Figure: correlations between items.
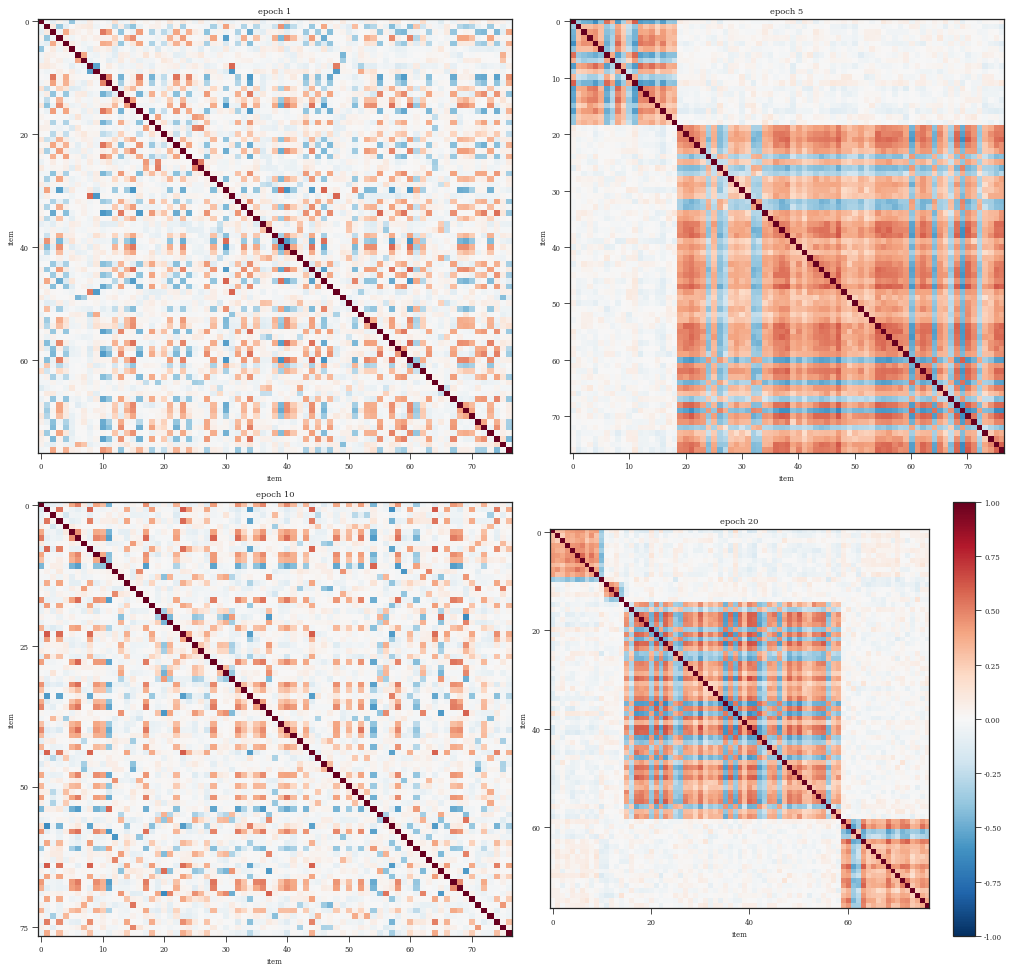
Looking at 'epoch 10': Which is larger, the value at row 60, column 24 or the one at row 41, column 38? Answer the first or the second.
the first
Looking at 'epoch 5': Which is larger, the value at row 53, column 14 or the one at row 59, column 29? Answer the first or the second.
the second
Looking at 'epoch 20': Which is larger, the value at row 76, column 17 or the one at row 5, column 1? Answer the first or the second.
the second
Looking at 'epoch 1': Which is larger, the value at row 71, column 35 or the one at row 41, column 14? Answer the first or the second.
the second
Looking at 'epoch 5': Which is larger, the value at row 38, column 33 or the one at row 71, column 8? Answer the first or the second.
the second
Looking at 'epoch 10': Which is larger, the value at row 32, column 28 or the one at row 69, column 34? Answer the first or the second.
the first
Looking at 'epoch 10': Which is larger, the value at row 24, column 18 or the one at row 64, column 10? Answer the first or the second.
the first
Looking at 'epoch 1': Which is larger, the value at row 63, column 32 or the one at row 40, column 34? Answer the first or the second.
the first
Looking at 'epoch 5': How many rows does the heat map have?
77
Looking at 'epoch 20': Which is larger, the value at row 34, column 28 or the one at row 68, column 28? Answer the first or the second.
the first
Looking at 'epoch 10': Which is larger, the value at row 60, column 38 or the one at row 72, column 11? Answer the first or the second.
the first
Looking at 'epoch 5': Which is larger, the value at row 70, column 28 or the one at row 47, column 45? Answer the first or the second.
the second
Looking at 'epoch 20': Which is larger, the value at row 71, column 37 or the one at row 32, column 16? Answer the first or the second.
the first
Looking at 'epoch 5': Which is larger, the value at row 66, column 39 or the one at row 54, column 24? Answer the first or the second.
the first
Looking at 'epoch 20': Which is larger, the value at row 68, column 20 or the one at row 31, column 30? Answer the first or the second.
the second
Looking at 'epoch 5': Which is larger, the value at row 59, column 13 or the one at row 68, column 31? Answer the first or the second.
the second
